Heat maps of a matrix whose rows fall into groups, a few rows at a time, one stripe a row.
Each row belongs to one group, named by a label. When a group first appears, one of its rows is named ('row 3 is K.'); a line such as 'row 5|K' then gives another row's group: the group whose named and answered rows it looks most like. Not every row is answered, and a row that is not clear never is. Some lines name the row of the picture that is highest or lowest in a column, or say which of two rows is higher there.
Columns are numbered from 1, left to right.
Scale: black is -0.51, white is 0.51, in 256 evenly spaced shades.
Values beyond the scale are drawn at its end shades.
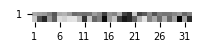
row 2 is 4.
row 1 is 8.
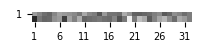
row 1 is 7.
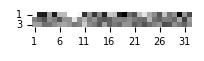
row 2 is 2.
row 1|4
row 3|7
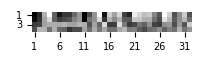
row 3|2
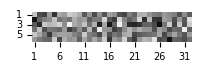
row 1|4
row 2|2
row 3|2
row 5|7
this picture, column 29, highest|5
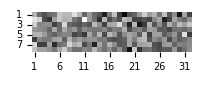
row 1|4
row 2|7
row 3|8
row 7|4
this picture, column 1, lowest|6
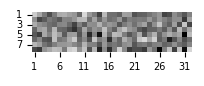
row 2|2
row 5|2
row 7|7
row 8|2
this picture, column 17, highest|5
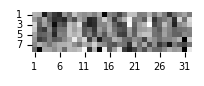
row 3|4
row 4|4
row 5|4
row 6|2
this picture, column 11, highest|8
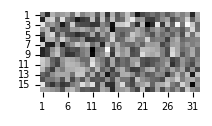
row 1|2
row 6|2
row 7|4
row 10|7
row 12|4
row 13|2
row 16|8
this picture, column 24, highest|3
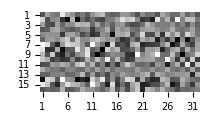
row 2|8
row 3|4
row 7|7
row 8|4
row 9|4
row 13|2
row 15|7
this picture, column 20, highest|9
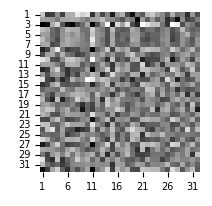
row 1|4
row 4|7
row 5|7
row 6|7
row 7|7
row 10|7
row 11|8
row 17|4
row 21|7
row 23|7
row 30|4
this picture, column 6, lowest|3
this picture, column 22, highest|3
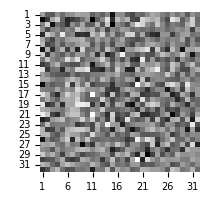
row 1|4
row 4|2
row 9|2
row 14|8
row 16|2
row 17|7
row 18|8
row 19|4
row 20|8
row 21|7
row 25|7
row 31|7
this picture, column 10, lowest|5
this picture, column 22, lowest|29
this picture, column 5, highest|5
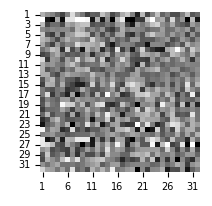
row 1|8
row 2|4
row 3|4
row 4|2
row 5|4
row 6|7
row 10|2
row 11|8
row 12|4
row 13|7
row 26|4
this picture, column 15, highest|32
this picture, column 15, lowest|2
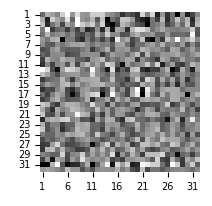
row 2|2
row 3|2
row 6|8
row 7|4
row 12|7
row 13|7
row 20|4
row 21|4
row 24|4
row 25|4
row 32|8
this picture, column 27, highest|31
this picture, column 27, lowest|12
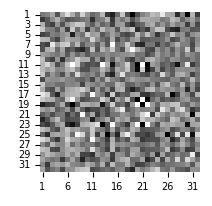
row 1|4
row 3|4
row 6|7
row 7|2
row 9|8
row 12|8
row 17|7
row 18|8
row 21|2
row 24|7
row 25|2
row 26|7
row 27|2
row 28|7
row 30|8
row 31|2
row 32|4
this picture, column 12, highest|23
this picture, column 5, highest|7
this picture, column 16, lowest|25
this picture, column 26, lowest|25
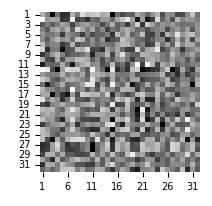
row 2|8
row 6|2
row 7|8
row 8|4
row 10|4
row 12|7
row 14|7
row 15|2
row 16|8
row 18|8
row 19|2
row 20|8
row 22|8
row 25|7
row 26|4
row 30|4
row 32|4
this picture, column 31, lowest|15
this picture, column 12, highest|26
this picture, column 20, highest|11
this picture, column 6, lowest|17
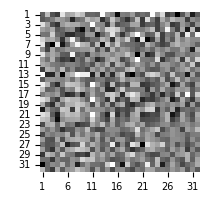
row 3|7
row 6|8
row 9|8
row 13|4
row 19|4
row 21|7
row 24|4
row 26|4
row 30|2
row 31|2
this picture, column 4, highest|7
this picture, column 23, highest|1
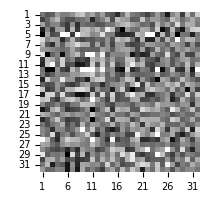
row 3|8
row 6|8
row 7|4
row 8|8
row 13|2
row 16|4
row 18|7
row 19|2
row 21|7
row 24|2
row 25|4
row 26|7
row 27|7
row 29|8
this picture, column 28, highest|6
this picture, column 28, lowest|5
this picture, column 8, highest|5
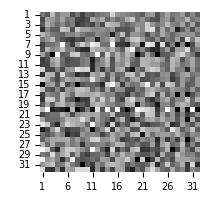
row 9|4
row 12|4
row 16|4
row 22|4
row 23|7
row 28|7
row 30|8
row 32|4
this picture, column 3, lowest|9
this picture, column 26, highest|20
